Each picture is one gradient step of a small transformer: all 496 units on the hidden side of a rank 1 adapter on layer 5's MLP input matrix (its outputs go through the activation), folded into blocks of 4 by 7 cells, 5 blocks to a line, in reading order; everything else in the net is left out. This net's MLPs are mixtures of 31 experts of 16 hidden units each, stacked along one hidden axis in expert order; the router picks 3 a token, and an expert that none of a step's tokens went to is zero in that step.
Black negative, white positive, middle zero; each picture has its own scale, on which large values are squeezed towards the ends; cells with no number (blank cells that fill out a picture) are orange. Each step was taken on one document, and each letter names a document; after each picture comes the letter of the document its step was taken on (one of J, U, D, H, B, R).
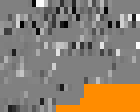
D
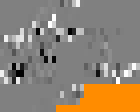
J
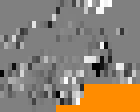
J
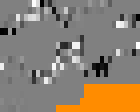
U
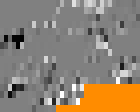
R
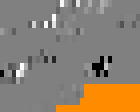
J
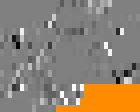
R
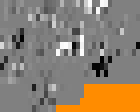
U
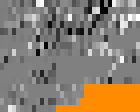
D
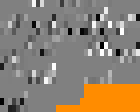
D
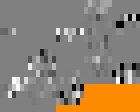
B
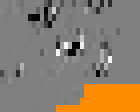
U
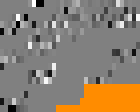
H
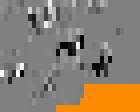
U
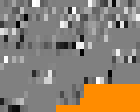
H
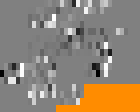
J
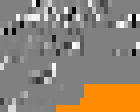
D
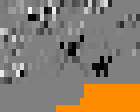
U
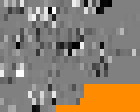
U
